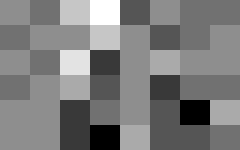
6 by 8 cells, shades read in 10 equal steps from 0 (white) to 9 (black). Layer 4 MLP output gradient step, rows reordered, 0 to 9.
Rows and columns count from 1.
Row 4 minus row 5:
1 0 -4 1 0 1 -4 2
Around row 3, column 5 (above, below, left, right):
4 4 7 3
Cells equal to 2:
2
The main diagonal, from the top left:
4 4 1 6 4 6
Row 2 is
5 4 4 2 4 6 5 4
